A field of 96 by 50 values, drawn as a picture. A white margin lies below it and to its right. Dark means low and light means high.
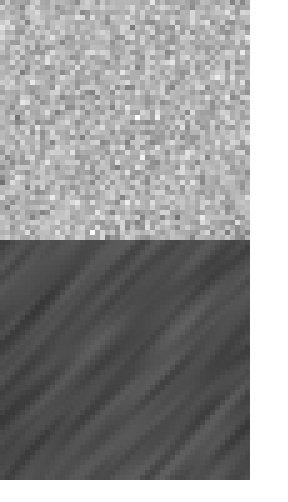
The table splits into 2 rows of 1 panel. Panel 1,1: high, fine-grained. Panel 2,1: low, slanting up to the right, faint in contrast.
